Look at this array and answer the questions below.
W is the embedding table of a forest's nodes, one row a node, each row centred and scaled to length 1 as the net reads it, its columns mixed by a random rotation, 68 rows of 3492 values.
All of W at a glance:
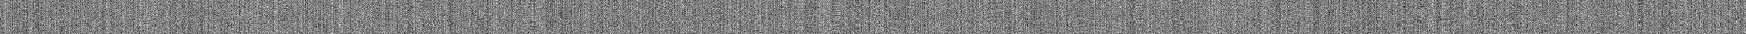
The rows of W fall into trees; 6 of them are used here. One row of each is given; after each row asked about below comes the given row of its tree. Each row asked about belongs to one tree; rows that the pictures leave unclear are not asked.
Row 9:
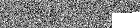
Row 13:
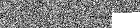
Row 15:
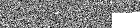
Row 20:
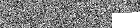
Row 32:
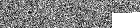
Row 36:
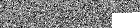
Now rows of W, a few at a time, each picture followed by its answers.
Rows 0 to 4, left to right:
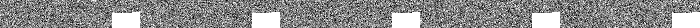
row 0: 9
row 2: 9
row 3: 20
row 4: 32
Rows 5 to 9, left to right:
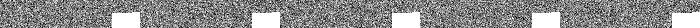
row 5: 36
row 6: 13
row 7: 32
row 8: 13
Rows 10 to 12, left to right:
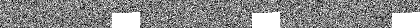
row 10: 36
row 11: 20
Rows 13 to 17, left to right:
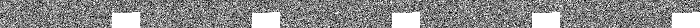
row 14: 13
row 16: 32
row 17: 36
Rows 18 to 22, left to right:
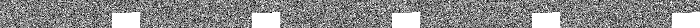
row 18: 13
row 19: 9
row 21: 20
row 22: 15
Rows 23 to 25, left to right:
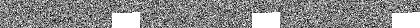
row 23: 9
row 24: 32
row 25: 20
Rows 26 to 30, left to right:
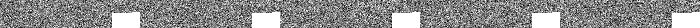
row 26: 32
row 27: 15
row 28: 20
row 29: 20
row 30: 9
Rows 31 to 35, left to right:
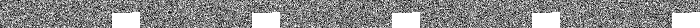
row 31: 32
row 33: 36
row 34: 32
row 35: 13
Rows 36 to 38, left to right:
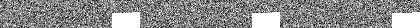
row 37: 20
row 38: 36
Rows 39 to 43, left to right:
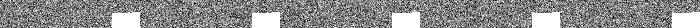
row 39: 36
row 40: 13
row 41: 32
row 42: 9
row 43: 13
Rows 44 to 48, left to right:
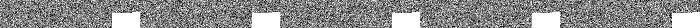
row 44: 9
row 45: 13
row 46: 9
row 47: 15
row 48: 20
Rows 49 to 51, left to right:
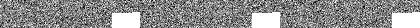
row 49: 36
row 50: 36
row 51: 36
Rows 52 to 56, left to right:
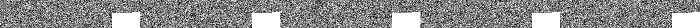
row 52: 20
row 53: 9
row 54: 13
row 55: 20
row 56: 32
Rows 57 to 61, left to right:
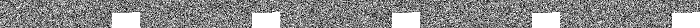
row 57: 13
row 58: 9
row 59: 13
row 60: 20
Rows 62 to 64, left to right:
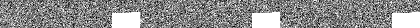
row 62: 13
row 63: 20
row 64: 15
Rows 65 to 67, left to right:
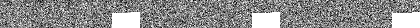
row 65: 13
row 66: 32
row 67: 9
